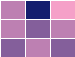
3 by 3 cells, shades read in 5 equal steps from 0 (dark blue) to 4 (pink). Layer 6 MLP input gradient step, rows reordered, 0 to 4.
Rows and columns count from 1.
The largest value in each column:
3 3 4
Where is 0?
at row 1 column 2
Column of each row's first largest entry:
3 1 2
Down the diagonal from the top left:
3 2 2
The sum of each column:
8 5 9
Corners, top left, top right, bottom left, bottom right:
3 4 2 2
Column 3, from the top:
4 3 2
